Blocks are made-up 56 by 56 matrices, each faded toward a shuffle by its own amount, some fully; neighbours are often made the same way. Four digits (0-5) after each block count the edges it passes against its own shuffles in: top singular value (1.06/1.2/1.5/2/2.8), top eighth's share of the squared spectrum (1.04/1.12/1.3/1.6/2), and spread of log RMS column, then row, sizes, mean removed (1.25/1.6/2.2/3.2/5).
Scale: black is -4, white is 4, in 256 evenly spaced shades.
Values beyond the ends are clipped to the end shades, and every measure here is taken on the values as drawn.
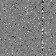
3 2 1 0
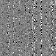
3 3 3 0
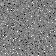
0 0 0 0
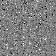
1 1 2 0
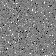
0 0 0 0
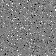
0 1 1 0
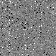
1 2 1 0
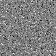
0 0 0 0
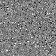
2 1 0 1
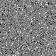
0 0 0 0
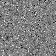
1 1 0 0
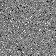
0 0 0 0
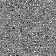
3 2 0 1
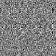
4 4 2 2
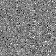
3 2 1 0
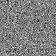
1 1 0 0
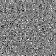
3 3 1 1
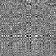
4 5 3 2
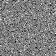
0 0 0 0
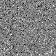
1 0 0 0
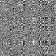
4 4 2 2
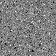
0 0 0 0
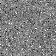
2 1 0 0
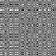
5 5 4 3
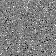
0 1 0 0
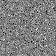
1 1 0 0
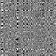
4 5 3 3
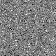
2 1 0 0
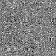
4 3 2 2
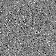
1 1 0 0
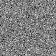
2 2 0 0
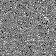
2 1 0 0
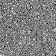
3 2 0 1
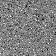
1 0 0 0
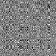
4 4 2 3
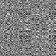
4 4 3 3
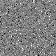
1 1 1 0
